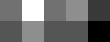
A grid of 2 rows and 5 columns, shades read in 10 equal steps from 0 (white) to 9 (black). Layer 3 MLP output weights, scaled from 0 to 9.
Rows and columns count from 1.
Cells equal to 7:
1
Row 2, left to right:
6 4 6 6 9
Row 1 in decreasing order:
7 5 5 4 0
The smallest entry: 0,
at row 1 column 2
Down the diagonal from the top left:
5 4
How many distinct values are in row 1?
4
